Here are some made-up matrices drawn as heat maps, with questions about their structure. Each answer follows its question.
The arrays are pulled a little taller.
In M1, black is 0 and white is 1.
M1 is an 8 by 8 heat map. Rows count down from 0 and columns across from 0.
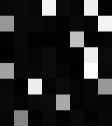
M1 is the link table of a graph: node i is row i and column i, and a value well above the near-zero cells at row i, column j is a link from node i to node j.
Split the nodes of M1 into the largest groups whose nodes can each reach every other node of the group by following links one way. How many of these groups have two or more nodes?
3
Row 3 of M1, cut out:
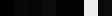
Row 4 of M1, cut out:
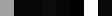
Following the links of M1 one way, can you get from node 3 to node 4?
yes
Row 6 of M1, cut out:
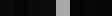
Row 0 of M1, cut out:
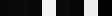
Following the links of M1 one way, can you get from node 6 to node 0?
yes
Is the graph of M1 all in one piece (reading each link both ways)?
yes
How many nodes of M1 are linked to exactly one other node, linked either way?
1
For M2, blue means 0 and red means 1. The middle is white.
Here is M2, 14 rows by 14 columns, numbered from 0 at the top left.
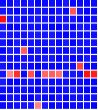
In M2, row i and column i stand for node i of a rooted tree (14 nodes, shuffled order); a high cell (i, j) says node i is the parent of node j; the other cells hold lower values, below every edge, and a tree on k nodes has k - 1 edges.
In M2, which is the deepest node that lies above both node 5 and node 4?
9
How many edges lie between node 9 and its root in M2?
0
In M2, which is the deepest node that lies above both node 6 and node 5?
9
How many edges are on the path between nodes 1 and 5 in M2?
3
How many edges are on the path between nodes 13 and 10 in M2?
3
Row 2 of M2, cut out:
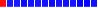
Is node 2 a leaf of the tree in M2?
no
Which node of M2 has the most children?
9
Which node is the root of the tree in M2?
9
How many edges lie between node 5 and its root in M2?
2
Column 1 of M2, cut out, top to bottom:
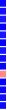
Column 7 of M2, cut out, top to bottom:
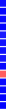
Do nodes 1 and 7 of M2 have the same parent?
yes
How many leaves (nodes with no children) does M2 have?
8
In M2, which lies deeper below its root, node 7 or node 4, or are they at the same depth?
the same depth
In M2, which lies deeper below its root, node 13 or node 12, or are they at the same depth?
the same depth
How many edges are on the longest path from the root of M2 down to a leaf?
2
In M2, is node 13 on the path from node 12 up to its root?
no
